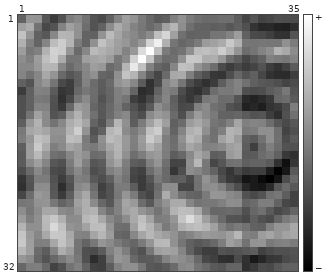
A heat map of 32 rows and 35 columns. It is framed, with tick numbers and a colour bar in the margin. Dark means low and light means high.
Seam: vertical, 80% of the way across, the left part higher. Stripes: horizontal, repeating 3 times. Rings: centred on the middle right. Odd rows or columns: none.
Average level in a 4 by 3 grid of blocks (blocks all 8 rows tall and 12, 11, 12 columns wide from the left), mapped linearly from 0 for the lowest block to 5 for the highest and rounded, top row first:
4 5 1
3 3 1
2 3 0
4 4 1
